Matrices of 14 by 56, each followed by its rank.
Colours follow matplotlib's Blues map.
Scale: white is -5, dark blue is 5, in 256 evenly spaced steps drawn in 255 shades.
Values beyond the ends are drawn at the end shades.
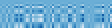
one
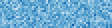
full rank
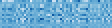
three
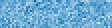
full rank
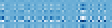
one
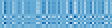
one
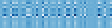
one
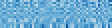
three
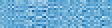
three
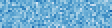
full rank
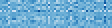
three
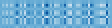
one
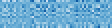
three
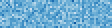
full rank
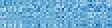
three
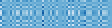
one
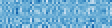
three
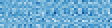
three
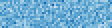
full rank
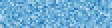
full rank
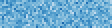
full rank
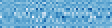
three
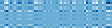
one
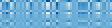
one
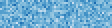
full rank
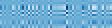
one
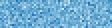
full rank
